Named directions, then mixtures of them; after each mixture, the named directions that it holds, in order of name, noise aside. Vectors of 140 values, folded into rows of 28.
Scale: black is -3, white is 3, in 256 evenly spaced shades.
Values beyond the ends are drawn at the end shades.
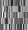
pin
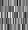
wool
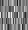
wool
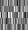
pin, wool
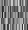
pin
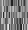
pin, wool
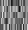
pin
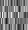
pin, wool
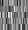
wool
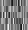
pin, wool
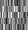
pin, wool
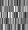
pin, wool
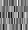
wool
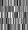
wool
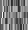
pin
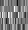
pin, wool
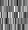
pin, wool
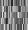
pin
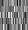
wool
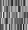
pin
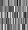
wool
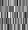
wool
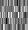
pin, wool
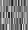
pin, wool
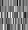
wool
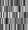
pin, wool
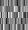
pin, wool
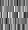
pin, wool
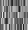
pin
